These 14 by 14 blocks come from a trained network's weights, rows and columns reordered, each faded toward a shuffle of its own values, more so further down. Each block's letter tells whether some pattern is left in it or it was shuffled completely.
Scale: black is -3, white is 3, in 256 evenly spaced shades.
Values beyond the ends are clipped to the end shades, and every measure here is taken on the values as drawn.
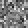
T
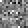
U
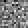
T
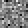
T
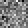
T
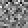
T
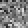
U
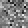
T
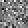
T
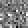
U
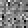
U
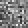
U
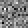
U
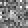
U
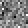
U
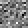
U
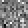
U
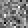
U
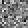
U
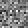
U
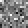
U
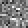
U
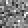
T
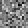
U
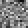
U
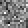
T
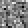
T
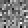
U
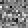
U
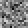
T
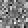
T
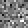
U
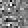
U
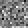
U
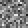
T
